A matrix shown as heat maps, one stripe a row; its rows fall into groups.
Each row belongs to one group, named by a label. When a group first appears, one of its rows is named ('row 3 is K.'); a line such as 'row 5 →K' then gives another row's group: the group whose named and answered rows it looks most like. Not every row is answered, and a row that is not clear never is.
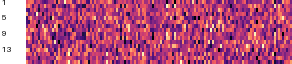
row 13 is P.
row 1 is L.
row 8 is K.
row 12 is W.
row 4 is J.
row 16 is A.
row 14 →A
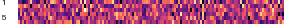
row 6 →A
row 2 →K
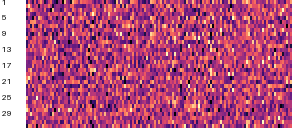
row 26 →W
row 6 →W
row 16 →W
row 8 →W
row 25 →J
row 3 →W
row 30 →J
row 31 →W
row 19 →K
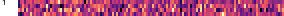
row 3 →A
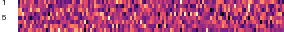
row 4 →L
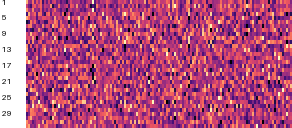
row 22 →A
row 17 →J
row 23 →W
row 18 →W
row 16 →L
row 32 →P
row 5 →A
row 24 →J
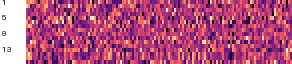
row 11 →W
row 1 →K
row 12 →K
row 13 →A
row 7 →L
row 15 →L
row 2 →P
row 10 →W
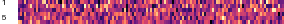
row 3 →W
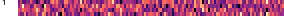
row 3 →K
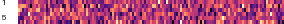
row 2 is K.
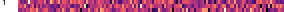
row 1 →J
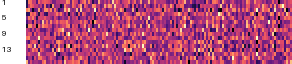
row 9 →A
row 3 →P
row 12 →A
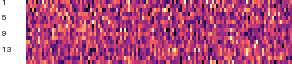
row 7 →J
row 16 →K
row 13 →W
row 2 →K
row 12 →L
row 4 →J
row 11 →P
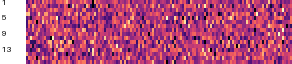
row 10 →W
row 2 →W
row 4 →P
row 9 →J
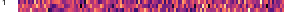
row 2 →K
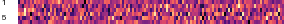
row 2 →W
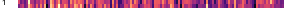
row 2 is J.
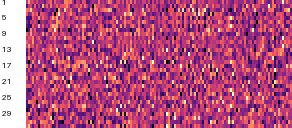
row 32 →L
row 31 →K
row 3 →L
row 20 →K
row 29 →L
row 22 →A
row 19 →K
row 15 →A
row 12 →L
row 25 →W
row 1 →L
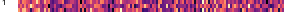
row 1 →K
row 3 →K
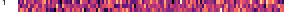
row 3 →K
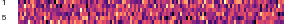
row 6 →J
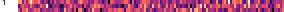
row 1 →P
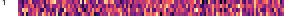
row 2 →W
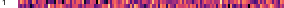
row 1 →K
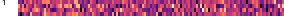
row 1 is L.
